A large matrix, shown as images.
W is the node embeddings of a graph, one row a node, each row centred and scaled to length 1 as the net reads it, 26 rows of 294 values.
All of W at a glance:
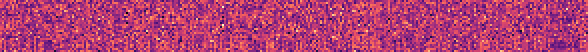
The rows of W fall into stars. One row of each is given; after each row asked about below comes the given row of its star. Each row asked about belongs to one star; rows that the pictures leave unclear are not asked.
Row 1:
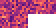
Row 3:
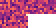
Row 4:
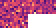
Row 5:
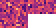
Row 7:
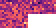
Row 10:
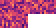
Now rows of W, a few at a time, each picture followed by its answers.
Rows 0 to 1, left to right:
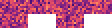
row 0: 4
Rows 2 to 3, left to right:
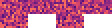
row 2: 5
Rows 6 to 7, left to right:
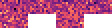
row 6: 5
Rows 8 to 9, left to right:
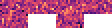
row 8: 10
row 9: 7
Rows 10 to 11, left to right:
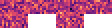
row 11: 10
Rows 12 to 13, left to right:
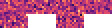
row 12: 3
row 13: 3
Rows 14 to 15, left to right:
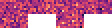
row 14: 5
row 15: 7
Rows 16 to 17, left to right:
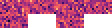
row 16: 10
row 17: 5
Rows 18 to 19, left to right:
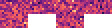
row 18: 7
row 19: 5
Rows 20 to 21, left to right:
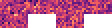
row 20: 7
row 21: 1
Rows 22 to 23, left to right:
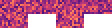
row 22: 4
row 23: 7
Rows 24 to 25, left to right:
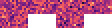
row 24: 1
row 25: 4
